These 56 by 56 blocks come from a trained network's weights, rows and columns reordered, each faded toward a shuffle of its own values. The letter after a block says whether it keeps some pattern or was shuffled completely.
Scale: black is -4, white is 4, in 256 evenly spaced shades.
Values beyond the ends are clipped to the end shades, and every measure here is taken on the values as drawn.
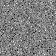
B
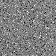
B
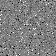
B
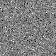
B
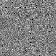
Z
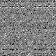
Z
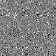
Z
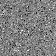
B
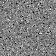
B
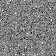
B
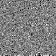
Z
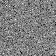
B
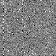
Z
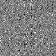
Z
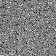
B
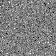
B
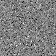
B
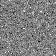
B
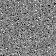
B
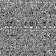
Z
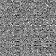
Z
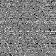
Z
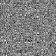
Z
